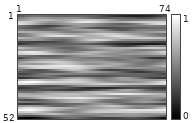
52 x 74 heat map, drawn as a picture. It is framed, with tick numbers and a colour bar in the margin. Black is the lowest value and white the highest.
The values follow a bell shape. The grain runs across in streaks. Horizontal stripes repeat 7 times down the table. No overall slope runs across the table.
